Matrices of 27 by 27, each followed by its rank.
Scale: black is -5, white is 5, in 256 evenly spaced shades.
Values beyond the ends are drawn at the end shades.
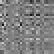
three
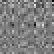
three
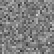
full rank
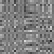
three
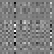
two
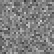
full rank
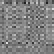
three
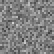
full rank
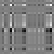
one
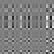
one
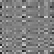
two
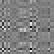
two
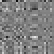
three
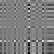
one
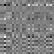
two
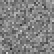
full rank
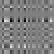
one
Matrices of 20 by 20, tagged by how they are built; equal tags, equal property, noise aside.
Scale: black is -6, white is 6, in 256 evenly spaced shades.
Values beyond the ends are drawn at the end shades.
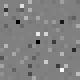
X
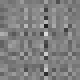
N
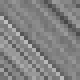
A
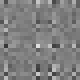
N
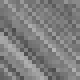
A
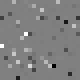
X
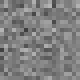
N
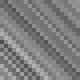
A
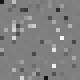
X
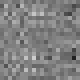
N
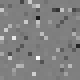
X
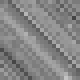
A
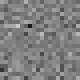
N
